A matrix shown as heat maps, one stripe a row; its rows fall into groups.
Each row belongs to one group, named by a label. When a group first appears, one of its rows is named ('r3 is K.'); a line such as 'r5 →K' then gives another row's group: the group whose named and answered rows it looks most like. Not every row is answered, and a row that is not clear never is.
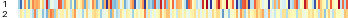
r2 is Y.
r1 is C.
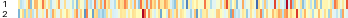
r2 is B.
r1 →C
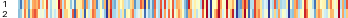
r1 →C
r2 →C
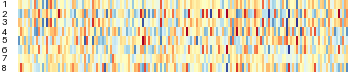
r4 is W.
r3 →Y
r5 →B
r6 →C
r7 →Y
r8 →W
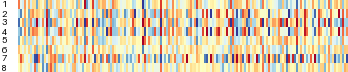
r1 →Y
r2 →C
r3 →B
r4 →C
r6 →Y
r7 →W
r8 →Y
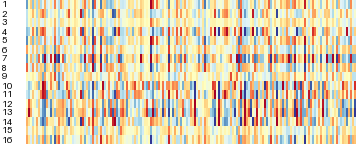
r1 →B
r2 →C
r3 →B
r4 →C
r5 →B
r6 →Y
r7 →B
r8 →Y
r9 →B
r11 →C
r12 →W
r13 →W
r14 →W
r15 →Y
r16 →Y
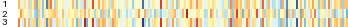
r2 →W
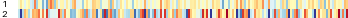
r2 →C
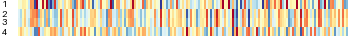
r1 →B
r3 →C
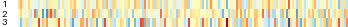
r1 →W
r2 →Y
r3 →C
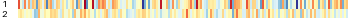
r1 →Y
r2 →W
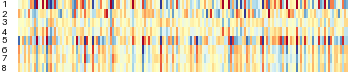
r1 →B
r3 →Y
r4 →B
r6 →Y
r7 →Y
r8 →Y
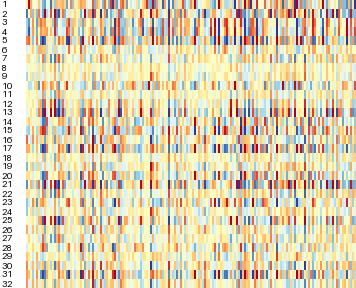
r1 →W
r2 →B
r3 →C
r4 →C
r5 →W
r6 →C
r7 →Y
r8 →B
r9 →B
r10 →C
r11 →Y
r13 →B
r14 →W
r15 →C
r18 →Y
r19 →B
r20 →W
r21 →B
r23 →C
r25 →B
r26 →Y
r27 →Y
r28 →C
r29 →W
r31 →W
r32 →Y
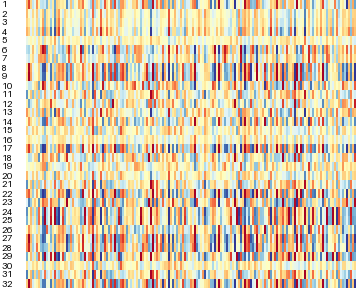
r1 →W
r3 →Y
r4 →Y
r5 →B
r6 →C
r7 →C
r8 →W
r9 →W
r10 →C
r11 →B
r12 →C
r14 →W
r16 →W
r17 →W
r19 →C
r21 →B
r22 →W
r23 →C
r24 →B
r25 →B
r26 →W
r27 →W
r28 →W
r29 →B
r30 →Y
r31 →B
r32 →W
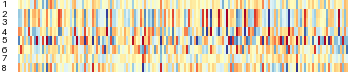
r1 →Y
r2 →C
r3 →C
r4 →W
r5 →B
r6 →W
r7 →B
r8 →Y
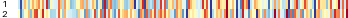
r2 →C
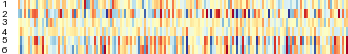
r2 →C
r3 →Y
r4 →W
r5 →C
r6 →C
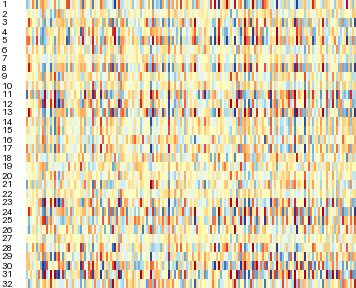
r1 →C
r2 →Y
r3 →W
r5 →W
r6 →Y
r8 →W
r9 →B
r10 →Y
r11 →B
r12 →B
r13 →W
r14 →Y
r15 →Y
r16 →C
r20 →B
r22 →Y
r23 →B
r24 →W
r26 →C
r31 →B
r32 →C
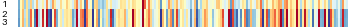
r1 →B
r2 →B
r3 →B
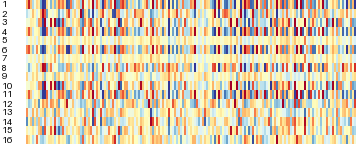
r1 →W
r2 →C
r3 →B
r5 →B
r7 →B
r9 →Y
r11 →W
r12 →C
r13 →Y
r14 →B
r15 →B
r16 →W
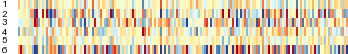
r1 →Y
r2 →B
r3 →C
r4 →B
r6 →W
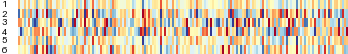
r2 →B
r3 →W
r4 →C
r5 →Y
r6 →B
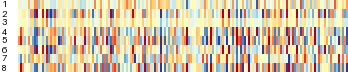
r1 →C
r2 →B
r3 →B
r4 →W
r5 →W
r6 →B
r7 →C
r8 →W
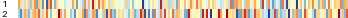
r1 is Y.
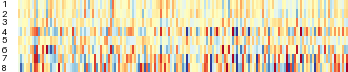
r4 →C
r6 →B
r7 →C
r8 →C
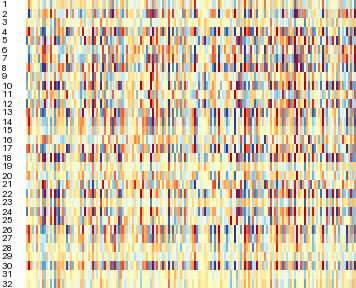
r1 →W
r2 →C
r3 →Y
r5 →B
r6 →C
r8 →W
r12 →B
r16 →C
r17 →W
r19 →Y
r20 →W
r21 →C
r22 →B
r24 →B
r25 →B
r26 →W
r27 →W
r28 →W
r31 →Y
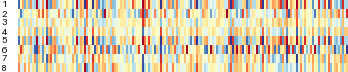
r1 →B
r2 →C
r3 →B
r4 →Y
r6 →W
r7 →Y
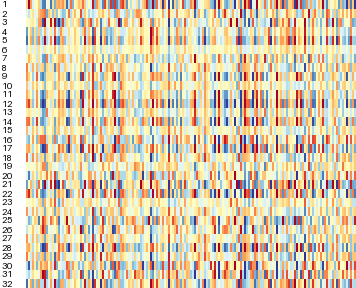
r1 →W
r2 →C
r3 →B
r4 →B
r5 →B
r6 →B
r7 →W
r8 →Y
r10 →Y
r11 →W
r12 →W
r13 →W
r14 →W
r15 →Y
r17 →W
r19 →C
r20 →C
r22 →W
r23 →B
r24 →Y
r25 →C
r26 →C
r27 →Y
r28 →W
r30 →C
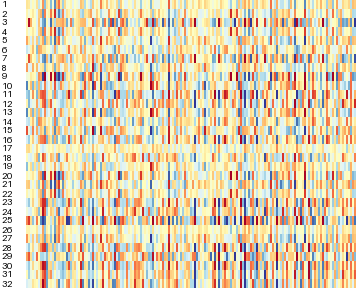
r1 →Y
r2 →B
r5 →Y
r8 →Y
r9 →B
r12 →C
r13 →B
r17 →W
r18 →C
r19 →B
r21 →Y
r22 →B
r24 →C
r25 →W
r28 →C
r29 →W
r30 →C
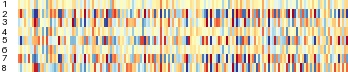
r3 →C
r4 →Y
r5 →C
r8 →C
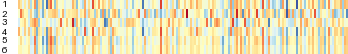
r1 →Y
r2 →W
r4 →Y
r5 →Y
